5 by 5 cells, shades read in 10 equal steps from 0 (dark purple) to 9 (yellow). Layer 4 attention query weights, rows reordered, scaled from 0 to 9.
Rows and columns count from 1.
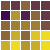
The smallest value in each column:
0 2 1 2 2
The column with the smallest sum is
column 1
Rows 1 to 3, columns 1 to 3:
3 2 4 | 0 6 1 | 4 5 5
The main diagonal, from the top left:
3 6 5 8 9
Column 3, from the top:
4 1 5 4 6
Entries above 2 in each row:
2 2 5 5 5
